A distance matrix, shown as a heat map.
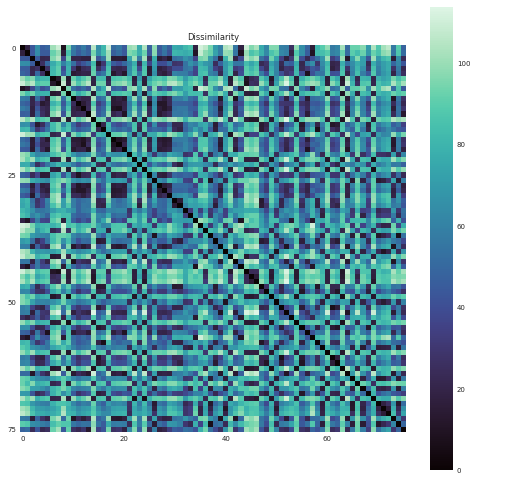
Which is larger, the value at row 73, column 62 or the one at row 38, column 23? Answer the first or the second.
the first
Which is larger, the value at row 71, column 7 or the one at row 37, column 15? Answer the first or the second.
the first
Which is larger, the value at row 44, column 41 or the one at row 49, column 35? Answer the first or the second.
the second
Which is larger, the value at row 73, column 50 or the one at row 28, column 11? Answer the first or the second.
the first
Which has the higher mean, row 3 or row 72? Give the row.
72
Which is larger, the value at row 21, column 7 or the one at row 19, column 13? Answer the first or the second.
the first
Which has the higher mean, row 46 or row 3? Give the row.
46
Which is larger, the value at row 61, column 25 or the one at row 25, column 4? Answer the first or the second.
the first
